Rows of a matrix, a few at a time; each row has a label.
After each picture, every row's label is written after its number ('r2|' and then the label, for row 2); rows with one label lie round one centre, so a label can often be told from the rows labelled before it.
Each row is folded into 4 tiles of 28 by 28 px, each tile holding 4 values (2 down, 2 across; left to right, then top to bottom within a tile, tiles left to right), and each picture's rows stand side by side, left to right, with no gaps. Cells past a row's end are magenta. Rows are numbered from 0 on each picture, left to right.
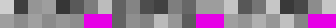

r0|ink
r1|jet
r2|ink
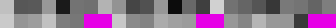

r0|ink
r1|ink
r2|jet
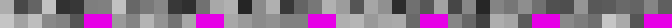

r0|ink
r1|ink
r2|ink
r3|ink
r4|jet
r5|jet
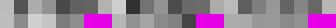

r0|ink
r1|ink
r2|ink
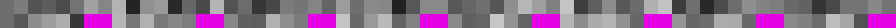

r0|jet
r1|ink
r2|jet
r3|ink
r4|jet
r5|ink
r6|jet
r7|jet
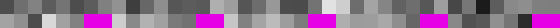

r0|jet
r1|ink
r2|ink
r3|ink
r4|jet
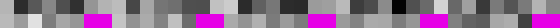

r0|ink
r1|ink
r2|ink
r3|ink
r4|jet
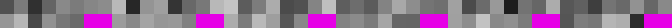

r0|jet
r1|ink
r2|ink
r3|jet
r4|ink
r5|jet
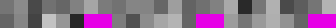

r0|jet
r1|jet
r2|ink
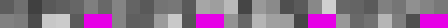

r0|jet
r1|jet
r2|ink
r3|jet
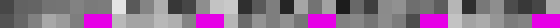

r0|jet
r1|ink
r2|ink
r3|jet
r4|ink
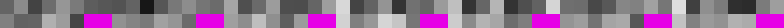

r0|jet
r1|jet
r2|ink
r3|ink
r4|ink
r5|jet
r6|ink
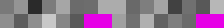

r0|jet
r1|ink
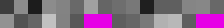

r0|jet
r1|jet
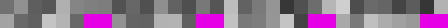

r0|jet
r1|jet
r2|ink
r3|ink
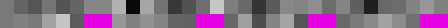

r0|jet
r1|ink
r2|jet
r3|jet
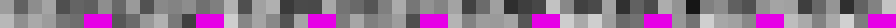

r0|ink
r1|jet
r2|ink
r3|jet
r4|ink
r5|ink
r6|ink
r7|ink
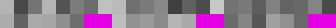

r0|ink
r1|ink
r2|jet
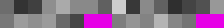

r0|jet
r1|ink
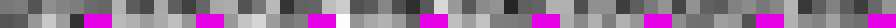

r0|jet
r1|ink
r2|ink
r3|ink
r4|ink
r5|ink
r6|jet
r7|ink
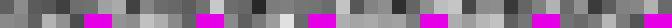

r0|jet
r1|ink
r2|jet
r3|ink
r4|ink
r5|jet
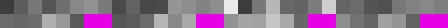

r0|jet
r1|jet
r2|ink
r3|jet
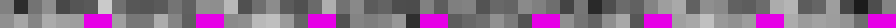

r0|ink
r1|jet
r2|ink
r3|jet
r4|jet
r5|jet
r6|ink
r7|ink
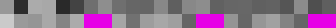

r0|ink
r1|jet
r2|jet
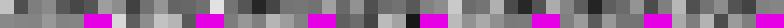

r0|ink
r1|ink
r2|jet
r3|jet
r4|ink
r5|jet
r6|ink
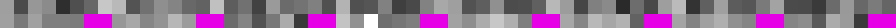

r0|ink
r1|ink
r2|jet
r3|ink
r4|ink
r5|ink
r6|ink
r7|jet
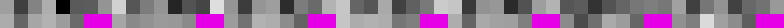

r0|ink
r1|ink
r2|ink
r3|ink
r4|ink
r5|jet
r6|ink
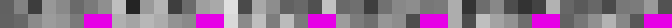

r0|jet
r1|ink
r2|ink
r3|jet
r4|ink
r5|jet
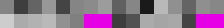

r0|ink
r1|jet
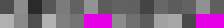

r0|jet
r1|jet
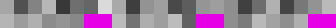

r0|ink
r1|ink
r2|ink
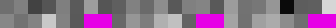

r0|jet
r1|jet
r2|ink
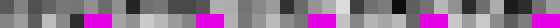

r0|jet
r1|ink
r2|ink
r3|ink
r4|ink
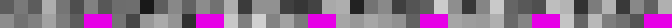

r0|jet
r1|jet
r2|ink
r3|ink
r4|ink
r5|ink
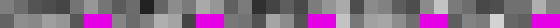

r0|jet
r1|jet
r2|jet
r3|ink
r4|jet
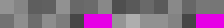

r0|jet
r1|jet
